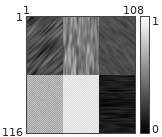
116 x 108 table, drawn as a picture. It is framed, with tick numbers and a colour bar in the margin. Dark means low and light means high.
The table splits into 2 rows of 3 panels. Panel 1,1: low, slanting up to the right. Panel 1,2: middling, streaked downward. Panel 1,3: low, slanting down to the right, faint in contrast. Panel 2,1: high, checkered. Panel 2,2: very high, checkered, faint in contrast. Panel 2,3: very low, streaked across, faint in contrast.
